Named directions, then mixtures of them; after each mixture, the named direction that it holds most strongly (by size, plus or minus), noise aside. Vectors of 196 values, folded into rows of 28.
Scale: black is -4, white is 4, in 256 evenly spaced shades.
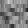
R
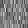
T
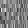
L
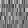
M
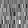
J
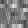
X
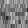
R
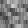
R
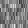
L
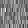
T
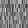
M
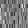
L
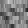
R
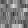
X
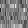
X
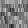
R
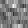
X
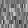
J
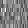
L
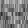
R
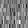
J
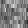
R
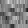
R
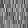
T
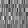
M
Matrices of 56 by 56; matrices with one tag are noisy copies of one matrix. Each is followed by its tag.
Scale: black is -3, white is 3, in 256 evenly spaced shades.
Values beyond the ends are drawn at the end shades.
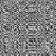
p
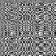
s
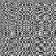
s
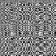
s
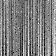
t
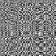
s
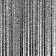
t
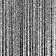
t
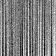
t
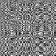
s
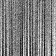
t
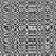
p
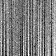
t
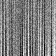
t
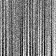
t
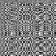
s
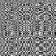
s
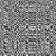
p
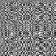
s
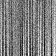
t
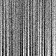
t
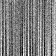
t
